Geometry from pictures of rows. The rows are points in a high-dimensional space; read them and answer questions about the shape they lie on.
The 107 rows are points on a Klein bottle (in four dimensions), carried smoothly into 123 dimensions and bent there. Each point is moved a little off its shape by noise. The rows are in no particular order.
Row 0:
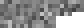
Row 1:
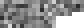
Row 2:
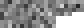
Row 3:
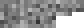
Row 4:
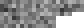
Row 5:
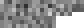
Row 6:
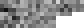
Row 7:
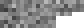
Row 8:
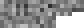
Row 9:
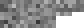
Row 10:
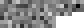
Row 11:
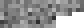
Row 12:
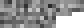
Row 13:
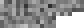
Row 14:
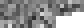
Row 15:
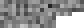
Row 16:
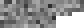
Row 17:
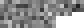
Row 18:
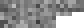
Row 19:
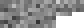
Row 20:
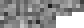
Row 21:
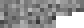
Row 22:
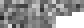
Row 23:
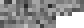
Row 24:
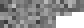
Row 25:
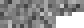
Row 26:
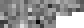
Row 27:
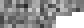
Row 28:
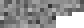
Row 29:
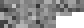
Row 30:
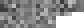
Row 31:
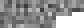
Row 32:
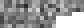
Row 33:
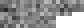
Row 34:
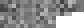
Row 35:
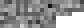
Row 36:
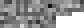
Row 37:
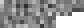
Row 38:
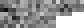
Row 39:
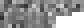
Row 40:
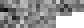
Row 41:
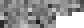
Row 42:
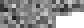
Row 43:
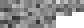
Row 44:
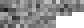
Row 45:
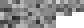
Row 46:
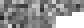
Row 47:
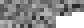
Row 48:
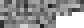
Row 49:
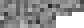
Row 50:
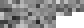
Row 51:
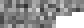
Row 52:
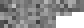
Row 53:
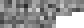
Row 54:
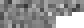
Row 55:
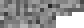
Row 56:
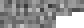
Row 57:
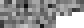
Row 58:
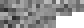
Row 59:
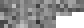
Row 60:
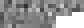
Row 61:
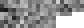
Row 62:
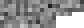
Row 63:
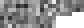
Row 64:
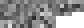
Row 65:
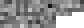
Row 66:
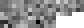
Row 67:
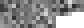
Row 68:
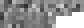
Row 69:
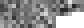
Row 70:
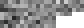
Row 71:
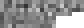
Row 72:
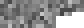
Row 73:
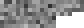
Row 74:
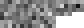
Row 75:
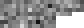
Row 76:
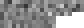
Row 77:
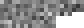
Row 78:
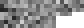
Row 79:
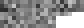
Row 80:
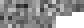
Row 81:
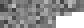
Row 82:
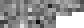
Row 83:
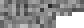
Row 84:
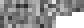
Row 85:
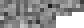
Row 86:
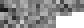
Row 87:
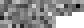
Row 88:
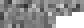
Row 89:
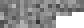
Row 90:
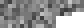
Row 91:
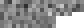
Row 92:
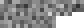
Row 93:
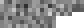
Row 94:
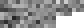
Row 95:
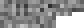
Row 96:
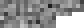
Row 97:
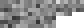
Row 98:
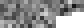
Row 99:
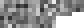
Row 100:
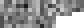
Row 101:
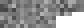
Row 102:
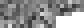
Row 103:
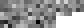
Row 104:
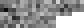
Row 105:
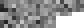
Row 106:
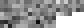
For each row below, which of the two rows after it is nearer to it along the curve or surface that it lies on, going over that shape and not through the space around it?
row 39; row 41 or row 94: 41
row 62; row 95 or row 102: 95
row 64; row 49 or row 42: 42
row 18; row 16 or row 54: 16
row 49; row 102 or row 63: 63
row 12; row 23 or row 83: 83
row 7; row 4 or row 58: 58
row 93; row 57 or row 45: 57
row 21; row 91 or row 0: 91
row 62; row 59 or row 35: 35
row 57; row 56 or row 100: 100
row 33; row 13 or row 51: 13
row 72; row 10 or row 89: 10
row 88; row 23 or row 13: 13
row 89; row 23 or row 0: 23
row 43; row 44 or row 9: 9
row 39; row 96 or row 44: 96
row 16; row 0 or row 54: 54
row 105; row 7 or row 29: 29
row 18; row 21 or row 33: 21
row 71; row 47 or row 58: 47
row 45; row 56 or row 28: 28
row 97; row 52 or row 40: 52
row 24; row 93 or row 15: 15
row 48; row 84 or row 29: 84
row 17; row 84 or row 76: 76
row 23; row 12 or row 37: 37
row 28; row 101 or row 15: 15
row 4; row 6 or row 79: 6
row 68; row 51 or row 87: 51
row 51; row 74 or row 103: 74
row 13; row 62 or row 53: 62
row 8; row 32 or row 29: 32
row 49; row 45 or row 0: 45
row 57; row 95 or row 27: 27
